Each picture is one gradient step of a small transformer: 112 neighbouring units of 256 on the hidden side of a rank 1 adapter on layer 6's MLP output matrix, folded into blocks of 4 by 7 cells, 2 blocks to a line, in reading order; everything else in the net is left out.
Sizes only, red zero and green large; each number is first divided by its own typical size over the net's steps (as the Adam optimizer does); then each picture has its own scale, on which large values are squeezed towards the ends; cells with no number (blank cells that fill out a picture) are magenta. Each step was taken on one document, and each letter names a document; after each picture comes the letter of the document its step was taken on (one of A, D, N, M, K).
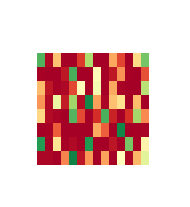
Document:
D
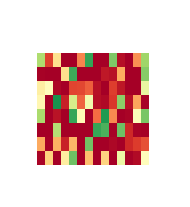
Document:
D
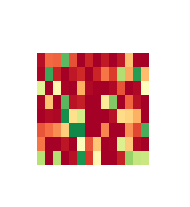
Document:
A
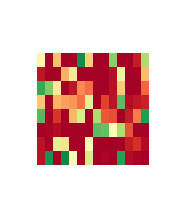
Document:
D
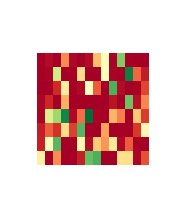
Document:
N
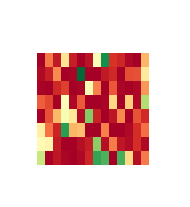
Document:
N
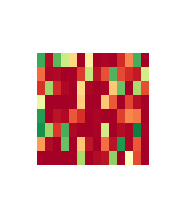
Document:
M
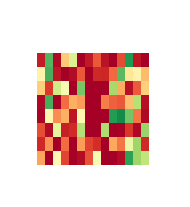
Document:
A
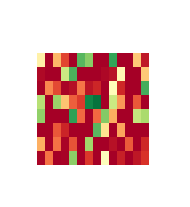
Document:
D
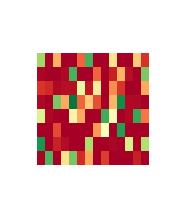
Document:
D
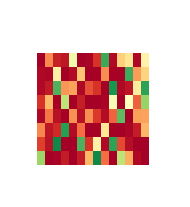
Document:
N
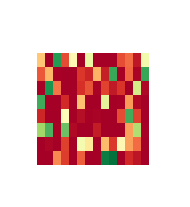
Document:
M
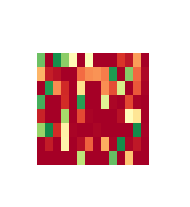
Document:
M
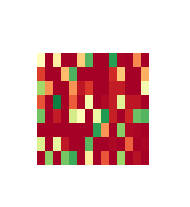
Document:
D
